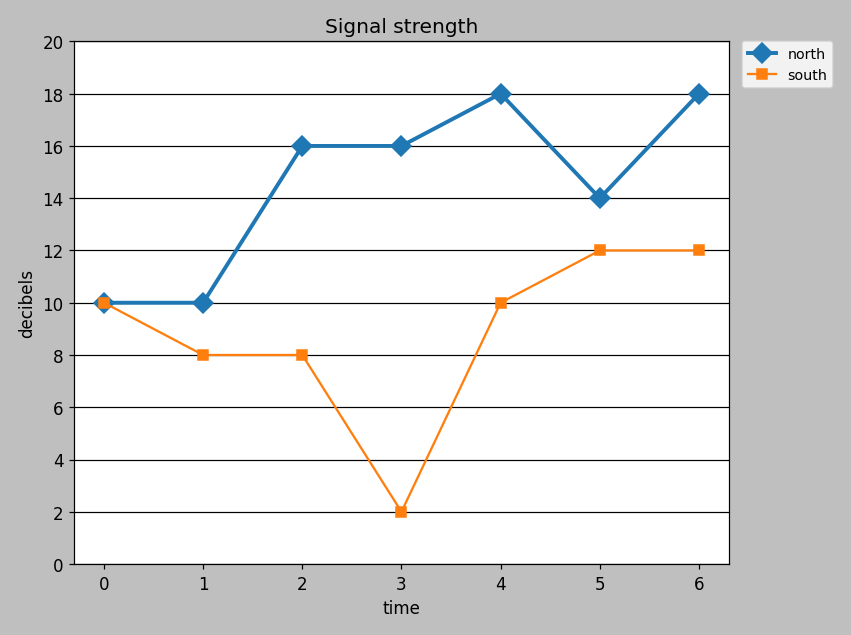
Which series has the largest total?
north
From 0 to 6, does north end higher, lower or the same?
higher
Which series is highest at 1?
north
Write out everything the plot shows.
Title: Signal strength
x-axis: time, ticks 0 1 2 3 4 5 6
y-axis: decibels, ticks 0 2 4 6 8 10 12 14 16 18 20
Legend: north, south
Values:
north: 10 10 16 16 18 14 18
south: 10 8 8 2 10 12 12
